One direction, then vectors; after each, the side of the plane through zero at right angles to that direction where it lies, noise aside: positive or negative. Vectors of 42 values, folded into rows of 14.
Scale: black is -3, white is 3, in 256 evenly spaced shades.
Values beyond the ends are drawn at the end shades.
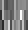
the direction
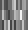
positive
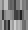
negative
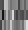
negative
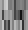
negative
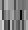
negative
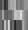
positive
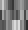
positive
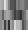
negative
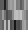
positive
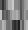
negative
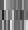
negative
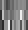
positive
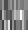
positive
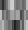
negative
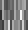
positive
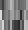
negative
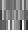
positive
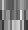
positive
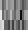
negative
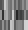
negative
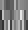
positive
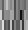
negative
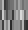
positive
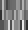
positive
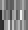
positive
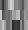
negative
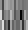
negative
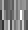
positive
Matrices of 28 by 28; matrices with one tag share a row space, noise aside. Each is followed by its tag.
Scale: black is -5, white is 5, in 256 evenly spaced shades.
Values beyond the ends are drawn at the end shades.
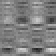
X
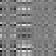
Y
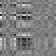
Y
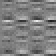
X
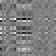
Y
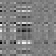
Y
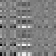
Y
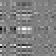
Y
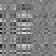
Y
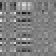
Y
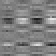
X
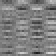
X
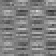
X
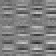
X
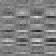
X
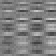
X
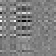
Y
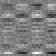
X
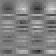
X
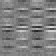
X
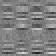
X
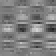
X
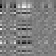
Y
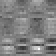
X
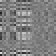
Y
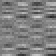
X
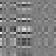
Y
